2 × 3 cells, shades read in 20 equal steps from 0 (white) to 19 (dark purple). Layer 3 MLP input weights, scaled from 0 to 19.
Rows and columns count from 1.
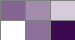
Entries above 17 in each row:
0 1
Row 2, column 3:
19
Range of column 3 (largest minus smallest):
15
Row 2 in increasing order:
0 11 19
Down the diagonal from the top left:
12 11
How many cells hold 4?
1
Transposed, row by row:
12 0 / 9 11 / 4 19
